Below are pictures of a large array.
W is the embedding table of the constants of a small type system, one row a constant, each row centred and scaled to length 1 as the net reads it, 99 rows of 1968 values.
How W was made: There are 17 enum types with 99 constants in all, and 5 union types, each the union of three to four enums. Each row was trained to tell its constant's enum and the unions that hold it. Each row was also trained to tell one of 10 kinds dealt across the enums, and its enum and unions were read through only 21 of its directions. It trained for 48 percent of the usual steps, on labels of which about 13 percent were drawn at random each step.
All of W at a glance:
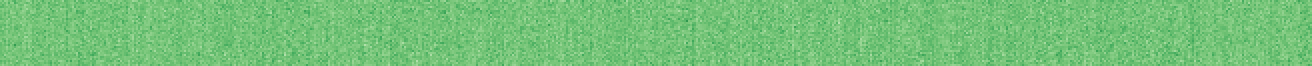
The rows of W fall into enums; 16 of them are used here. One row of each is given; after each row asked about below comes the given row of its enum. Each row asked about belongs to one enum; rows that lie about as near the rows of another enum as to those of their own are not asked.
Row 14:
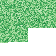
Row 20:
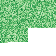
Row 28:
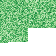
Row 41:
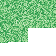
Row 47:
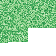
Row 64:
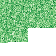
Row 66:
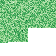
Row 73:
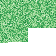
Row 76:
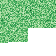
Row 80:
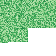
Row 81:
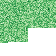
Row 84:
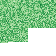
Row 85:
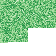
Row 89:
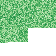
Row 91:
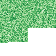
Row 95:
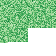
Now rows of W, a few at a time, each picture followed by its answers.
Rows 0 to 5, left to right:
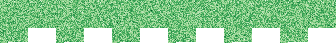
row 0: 84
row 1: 66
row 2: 47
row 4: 76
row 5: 85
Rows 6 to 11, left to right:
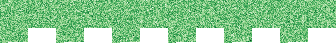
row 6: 84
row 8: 28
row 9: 73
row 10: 81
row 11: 95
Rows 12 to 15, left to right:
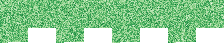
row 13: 28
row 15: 20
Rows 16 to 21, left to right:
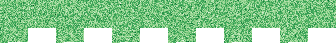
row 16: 81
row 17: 76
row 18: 76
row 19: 81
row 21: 89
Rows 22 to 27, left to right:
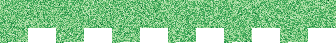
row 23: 28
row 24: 20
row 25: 95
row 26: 66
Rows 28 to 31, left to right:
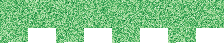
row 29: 73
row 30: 41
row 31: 89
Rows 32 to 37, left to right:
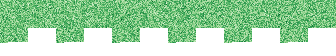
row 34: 66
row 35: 80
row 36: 28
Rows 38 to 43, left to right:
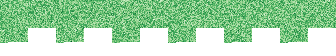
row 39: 91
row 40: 14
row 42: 91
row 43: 66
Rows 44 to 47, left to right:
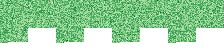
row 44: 41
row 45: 47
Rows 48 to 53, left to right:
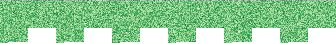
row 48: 91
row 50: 14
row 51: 73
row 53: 80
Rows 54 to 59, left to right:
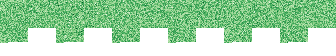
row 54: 84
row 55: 91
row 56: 47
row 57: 41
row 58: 89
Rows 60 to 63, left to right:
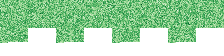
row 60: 84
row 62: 91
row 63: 95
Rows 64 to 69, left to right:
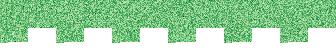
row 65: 41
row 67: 76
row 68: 47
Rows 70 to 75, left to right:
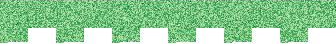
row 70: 95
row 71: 14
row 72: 20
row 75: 41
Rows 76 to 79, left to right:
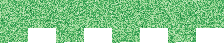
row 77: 41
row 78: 91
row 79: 95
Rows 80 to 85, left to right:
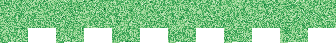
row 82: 47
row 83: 47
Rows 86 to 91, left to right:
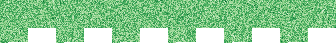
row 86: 80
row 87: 80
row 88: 76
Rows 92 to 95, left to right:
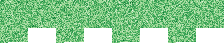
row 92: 66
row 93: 28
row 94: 76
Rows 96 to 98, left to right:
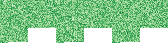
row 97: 81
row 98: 66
